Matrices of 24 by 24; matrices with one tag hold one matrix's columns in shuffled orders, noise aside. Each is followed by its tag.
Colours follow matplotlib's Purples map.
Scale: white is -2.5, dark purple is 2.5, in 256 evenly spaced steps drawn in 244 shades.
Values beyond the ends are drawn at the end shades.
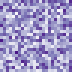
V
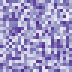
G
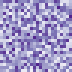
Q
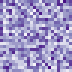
V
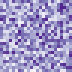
Q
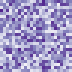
V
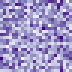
V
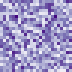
Q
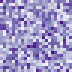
G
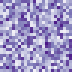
G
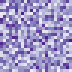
Q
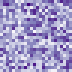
V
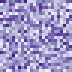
Q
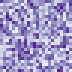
G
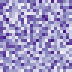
Q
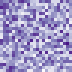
Q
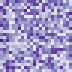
V
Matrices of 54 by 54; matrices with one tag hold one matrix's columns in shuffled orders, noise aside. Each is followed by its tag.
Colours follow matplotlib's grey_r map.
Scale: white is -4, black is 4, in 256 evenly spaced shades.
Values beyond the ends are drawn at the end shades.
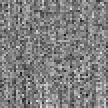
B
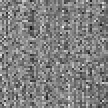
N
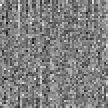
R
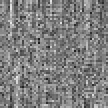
R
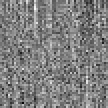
R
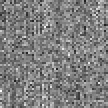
N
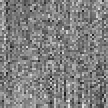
B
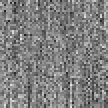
B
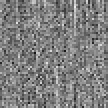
R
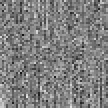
B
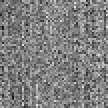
N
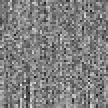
B
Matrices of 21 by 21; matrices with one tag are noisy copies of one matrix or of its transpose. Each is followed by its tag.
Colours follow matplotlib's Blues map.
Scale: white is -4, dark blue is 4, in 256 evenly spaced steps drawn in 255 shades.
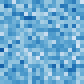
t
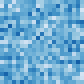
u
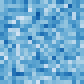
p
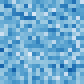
t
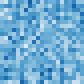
u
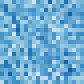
t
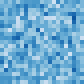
p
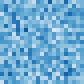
t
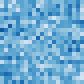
u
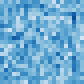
p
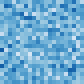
t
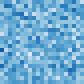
t
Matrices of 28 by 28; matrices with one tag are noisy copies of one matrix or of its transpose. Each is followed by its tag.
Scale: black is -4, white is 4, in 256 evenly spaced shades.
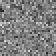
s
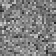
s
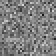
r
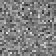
r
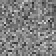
r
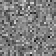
s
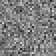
r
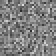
r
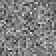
r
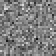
s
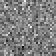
s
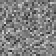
r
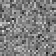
s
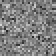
s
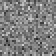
s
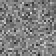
r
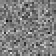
r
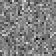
s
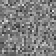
r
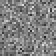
r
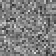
s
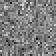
s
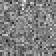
s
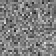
r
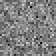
s
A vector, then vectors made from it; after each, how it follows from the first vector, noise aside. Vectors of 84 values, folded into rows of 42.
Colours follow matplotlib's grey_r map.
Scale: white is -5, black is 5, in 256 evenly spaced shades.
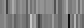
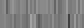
shrunk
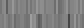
shrunk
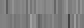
shrunk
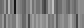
reversed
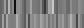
reversed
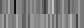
reversed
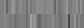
shrunk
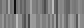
reversed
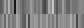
reversed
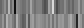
reversed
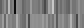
reversed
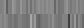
shrunk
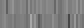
shrunk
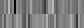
reversed
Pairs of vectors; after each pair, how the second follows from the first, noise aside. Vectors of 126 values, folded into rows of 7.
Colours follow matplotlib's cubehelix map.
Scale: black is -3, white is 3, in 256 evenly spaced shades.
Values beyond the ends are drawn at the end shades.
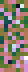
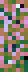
negated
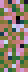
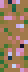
partly zeroed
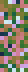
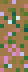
partly zeroed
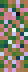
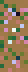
partly zeroed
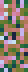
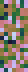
negated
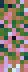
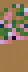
partly zeroed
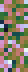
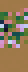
partly zeroed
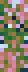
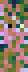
negated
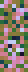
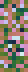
negated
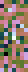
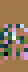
partly zeroed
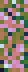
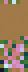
partly zeroed
